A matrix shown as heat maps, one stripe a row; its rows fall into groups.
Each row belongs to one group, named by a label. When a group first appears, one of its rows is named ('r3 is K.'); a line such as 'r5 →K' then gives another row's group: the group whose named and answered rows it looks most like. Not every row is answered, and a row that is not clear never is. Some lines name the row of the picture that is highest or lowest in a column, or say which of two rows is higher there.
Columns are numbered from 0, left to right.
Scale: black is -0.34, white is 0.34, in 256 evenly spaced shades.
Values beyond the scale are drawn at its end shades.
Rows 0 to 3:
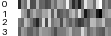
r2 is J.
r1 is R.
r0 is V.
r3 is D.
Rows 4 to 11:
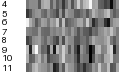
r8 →V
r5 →V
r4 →D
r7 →J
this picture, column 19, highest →4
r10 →J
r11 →V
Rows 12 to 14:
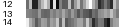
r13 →J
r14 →R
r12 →D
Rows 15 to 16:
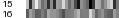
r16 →D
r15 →J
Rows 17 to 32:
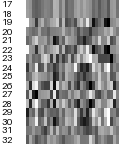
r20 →J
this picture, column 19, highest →23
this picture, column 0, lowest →29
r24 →V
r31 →J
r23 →D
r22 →R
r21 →V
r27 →D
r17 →R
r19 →R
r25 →V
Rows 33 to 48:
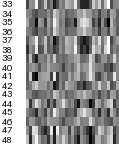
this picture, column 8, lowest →41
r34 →R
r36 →R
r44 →J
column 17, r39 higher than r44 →Yes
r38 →V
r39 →D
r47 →J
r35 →R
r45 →R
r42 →V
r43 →R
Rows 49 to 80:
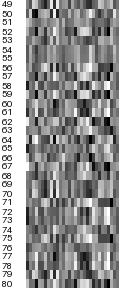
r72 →V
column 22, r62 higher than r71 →No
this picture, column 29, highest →50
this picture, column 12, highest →66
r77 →V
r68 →R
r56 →D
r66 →J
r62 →R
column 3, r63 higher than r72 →No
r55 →D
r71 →D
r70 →J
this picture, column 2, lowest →50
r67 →R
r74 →R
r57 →R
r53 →J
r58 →V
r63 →D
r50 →D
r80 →R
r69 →J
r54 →D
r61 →V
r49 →J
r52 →R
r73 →V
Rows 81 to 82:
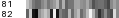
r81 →R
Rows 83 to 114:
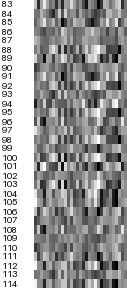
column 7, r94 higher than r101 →Yes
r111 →J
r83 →J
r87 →R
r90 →V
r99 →J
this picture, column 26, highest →94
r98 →D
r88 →D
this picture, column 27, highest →94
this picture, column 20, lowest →94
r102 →D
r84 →J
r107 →V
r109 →J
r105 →R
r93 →J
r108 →D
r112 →R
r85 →V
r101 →J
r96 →D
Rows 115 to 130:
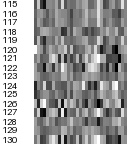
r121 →D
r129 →R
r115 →D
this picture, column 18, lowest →124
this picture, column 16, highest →124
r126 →J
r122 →R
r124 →V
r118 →V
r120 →R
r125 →V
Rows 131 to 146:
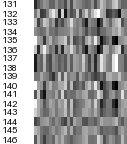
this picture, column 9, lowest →136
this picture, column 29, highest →141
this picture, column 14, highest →132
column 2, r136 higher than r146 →Yes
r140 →R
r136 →J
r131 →V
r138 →V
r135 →R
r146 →D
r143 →R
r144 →V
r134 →J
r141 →D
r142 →R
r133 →J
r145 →R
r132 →D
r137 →V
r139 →J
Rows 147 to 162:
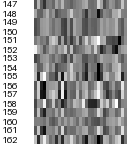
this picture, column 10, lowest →157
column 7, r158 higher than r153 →No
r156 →D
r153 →V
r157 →D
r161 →D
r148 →J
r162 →J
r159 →D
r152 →R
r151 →D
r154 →J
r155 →J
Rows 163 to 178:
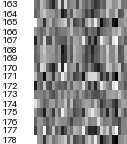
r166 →J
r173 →J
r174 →R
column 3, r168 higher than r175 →Yes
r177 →V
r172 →V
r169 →V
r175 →R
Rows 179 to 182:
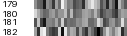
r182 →J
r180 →R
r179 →R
